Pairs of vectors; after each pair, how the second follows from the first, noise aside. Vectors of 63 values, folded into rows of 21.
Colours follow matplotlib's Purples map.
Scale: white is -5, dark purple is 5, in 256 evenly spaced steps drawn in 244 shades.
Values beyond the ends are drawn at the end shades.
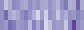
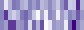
scaled up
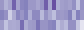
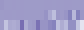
partly zeroed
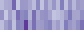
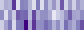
scaled up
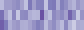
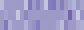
partly zeroed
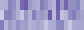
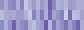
shuffled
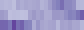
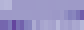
partly zeroed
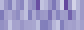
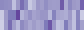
shuffled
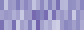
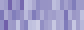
shuffled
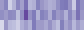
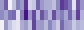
scaled up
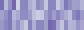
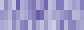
negated
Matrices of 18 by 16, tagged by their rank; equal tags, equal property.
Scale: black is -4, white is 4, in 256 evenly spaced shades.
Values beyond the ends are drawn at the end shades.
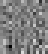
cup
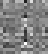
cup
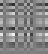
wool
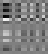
wool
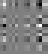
wool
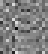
cup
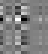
wool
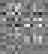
cup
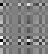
wool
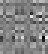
cup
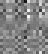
cup
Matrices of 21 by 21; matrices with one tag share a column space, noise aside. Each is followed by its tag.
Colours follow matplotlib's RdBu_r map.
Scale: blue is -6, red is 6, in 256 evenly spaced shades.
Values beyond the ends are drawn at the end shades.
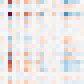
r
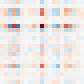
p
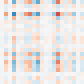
r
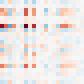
p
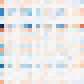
p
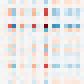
p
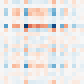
p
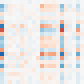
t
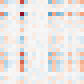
r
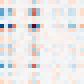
p
